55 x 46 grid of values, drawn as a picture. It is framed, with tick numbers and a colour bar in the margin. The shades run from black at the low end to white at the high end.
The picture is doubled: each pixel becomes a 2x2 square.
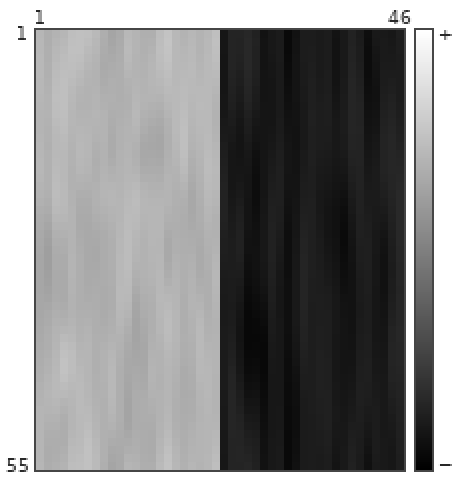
It is made of 1 by 2 panels. Panel 1,1: high, streaked downward, faint in contrast. Panel 1,2: very low, streaked downward, faint in contrast.
